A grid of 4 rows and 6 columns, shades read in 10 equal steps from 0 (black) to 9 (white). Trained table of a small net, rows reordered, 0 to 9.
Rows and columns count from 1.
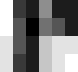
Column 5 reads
1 3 8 8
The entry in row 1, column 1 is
9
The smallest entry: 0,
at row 2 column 3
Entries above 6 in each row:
1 1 4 4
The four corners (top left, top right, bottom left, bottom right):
9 1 8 9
